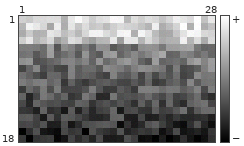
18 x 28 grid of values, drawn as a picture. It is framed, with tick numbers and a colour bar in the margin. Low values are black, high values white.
There are no regular stripes. The field climbs toward the top. The top part is higher, up to a seam about 20% of the way down.
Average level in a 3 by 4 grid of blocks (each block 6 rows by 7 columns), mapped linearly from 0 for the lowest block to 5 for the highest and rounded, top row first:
5555 / 2222 / 0000
